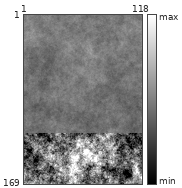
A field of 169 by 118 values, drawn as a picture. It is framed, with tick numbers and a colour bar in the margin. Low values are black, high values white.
Stripes: none. Histogram: heavy tails on both sides. Seam: horizontal, 70% of the way down, the top part calmer. Slope: none.
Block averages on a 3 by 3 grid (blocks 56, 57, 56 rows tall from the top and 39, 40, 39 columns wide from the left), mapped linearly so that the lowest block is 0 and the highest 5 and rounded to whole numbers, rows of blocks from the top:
2 2 2 / 1 1 1 / 0 5 0
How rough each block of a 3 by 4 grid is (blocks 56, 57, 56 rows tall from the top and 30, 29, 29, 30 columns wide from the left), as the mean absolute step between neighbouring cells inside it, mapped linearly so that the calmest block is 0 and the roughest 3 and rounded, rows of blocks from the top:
0 0 0 0 | 0 0 0 0 | 3 3 3 3
